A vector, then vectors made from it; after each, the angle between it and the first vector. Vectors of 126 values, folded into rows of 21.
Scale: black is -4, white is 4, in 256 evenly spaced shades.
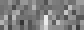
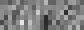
nearly opposite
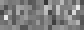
orthogonal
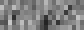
nearly opposite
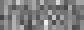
partly aligned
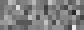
partly aligned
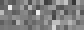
orthogonal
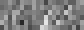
nearly parallel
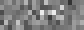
orthogonal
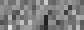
nearly opposite
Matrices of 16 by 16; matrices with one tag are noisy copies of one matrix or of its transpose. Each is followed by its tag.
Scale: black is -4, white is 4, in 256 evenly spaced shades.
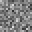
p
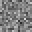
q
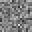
q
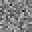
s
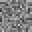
q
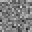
q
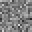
q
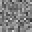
q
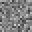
q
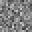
p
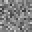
s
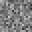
p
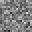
p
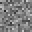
s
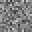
s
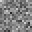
p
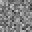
p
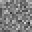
p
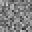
p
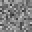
s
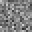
p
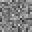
q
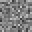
q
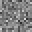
q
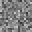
q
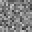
p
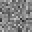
q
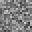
p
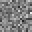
q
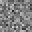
p
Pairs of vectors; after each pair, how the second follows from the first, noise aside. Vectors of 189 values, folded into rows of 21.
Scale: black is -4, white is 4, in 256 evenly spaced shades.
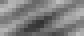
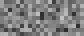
shuffled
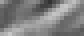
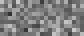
shuffled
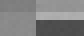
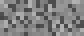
shuffled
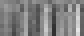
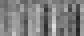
negated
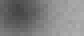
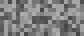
shuffled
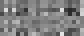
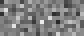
shuffled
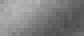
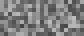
shuffled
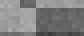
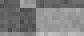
negated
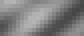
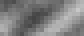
negated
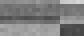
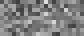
shuffled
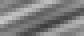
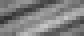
negated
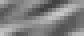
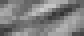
negated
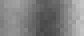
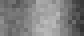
negated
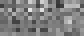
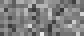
shuffled
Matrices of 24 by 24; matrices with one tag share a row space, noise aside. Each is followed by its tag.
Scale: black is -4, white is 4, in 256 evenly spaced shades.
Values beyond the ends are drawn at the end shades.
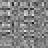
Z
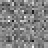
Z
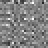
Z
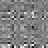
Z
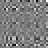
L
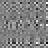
L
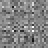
Z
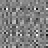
L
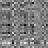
Z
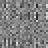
L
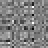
Z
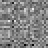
Z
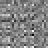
Z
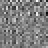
L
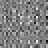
L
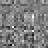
Z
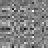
Z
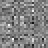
Z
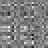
Z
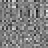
L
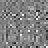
L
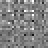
Z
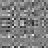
Z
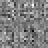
Z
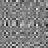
L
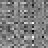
Z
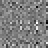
L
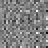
L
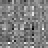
Z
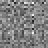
Z
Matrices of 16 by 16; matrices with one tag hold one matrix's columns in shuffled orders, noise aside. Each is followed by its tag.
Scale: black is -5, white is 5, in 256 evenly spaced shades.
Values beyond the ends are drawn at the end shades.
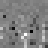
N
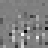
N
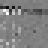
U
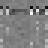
U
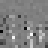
N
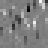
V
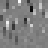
V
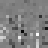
N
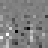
N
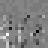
N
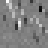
V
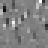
V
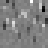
V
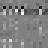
U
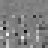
N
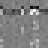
U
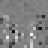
N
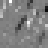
V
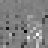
N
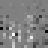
N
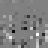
N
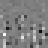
N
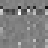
U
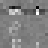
U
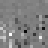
N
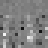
N
